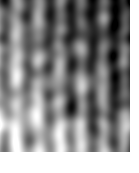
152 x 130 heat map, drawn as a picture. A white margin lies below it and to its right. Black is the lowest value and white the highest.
The bottom left is the ninth with the highest average. The field climbs toward the bottom left. Upright stripes repeat 6 times across the table. There are no lone odd cells. The ninth with the lowest average is the top right.
